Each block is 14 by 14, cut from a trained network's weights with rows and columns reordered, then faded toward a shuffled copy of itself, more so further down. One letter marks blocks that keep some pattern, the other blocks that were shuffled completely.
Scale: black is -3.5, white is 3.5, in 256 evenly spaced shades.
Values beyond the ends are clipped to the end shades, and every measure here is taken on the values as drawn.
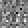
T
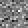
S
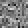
T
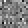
T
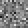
S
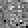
S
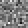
S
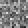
S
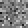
S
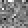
T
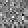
T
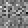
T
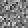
S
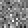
S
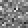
S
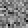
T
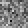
S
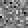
S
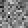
S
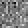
T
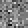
T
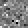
S
